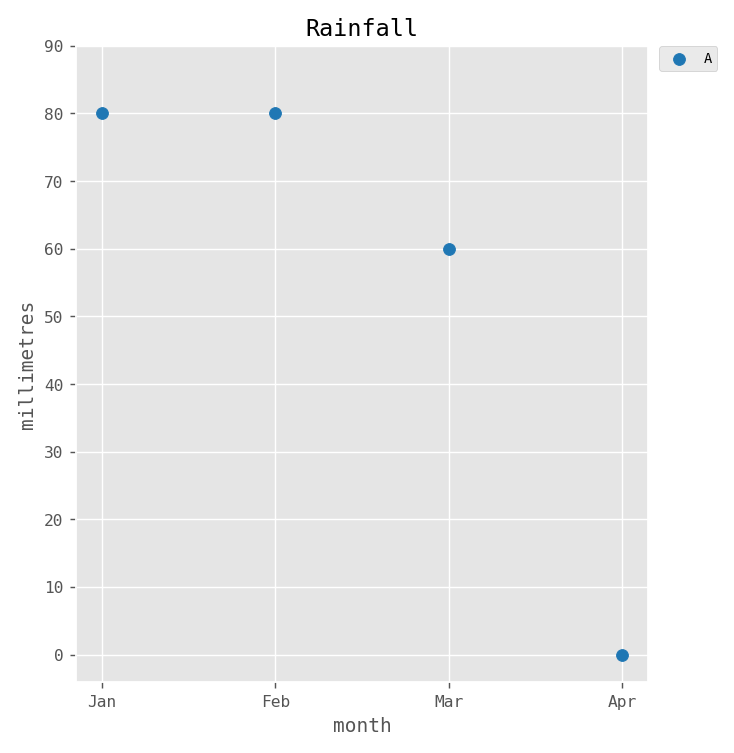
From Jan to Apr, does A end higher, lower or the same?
lower
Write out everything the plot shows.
Title: Rainfall
x-axis: month, ticks Jan Feb Mar Apr
y-axis: millimetres, ticks 0 10 20 30 40 50 60 70 80 90
Legend: A
Values:
A: 80 80 60 0
